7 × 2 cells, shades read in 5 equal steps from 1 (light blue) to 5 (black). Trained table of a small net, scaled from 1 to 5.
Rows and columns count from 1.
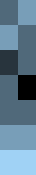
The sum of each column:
18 19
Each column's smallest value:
1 1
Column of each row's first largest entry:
1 2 1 2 1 1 1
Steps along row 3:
down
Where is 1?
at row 7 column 1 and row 7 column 2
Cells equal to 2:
4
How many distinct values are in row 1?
2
